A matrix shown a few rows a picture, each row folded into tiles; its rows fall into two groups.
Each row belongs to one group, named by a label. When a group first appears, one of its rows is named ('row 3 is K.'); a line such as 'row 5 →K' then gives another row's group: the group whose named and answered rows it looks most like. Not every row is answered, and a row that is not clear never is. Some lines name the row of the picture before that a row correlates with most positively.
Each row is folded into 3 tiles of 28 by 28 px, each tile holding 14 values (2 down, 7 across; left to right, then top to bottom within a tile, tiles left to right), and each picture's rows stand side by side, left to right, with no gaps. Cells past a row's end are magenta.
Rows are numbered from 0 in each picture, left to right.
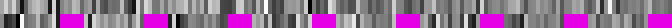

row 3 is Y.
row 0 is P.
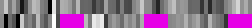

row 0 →P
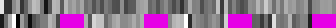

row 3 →P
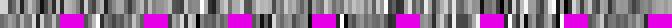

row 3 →P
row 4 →P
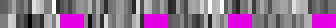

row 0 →Y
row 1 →P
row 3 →Y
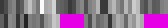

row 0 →Y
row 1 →Y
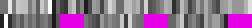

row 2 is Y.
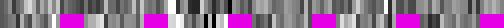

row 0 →Y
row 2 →Y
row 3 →P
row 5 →P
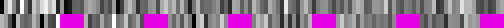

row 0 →Y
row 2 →Y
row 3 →Y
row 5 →Y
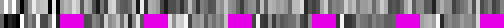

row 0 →P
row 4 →P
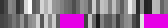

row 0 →Y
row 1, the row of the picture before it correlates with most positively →3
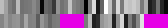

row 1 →Y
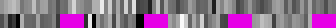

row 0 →P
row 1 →P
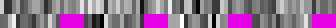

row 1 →P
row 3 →Y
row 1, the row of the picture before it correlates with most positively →0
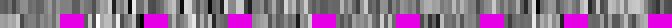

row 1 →P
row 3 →Y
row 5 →P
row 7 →Y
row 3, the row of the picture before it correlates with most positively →2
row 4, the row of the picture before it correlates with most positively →3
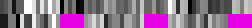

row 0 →Y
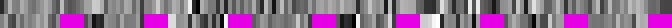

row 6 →Y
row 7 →Y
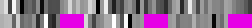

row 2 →Y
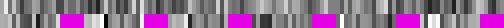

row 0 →Y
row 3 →P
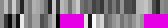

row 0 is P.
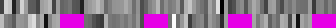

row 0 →Y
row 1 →P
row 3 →Y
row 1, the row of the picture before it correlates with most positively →0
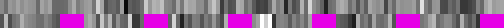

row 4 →P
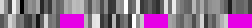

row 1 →Y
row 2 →Y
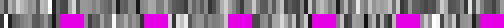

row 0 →P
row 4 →Y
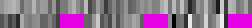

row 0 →P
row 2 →P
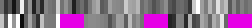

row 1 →Y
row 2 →Y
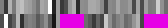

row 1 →P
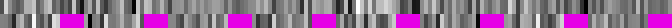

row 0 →Y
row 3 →P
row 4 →Y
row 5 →P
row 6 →Y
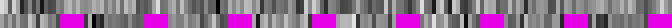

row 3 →P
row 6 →P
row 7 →P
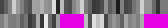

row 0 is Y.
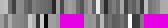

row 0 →Y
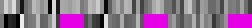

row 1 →P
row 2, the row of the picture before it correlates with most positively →0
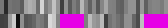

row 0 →Y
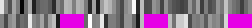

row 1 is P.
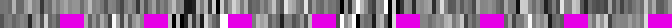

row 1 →Y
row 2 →P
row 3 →Y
